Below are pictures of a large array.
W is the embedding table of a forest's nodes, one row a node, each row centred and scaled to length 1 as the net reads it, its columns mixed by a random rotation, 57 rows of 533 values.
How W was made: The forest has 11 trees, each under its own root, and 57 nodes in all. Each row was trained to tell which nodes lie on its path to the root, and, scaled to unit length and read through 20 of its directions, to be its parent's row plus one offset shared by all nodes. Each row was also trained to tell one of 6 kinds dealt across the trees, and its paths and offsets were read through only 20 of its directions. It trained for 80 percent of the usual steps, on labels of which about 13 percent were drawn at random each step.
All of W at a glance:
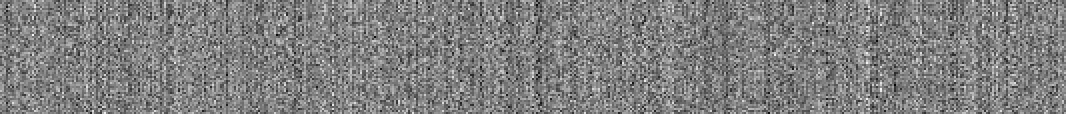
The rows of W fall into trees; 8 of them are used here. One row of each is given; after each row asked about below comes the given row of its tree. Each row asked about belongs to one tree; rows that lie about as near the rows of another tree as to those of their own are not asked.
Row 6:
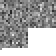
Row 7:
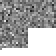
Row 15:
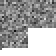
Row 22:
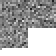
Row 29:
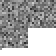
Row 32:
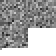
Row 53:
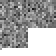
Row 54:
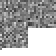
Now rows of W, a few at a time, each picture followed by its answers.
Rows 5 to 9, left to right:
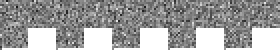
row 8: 54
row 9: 54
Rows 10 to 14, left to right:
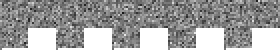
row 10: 29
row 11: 53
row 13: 15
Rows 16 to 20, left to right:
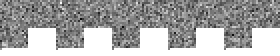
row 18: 6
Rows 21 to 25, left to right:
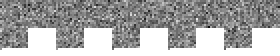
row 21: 53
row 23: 32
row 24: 15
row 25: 53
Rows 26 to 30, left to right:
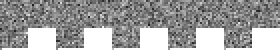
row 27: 6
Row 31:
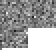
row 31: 15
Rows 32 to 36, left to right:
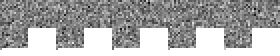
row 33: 7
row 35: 54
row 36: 6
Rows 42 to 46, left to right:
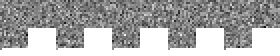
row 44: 6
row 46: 15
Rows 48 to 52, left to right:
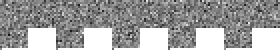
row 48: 29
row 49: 15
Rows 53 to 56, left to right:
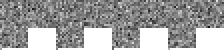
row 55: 29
